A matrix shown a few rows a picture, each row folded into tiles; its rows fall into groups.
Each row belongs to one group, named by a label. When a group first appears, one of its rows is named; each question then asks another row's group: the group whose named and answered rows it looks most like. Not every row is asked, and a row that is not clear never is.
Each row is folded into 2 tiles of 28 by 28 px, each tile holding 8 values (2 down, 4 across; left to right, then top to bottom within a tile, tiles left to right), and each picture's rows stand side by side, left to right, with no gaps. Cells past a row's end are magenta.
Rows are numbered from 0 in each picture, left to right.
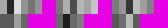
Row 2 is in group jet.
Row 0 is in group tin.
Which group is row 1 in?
jet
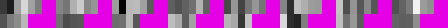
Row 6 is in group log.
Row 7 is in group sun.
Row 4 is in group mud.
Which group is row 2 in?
tin
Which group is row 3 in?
mud
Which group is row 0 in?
sun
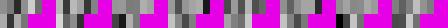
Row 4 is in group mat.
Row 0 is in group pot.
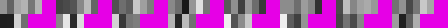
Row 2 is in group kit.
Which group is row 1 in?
mud
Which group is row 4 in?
mat
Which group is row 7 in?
pot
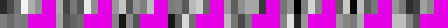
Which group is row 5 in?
mud
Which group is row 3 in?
jet
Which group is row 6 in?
mat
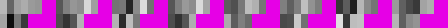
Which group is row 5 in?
jet
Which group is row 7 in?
pot
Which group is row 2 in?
pot
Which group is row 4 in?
kit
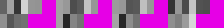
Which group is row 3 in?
mat
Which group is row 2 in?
pot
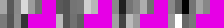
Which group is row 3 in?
mud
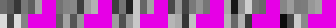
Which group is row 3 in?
mud
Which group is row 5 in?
jet
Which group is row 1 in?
mud
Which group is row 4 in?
tin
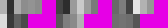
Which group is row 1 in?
sun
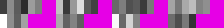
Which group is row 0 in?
mud
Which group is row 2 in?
mat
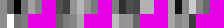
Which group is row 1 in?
sun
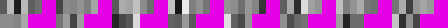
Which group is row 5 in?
kit
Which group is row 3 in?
tin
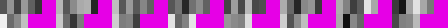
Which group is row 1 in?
log
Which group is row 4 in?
mat
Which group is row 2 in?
log
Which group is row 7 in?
sun
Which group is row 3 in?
mat
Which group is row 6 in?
pot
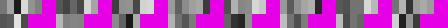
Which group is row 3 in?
log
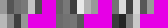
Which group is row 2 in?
jet
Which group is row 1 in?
kit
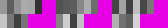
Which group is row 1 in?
mud
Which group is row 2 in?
mat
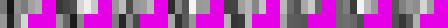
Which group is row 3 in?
kit
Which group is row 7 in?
sun
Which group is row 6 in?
kit
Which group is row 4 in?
sun
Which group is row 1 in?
kit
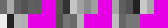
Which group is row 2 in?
pot
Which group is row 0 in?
mat
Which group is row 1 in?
sun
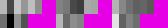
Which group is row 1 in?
pot
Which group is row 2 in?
log
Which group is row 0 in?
tin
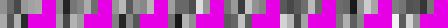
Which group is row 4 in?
jet
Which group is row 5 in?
mud
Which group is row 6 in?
mud
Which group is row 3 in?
pot
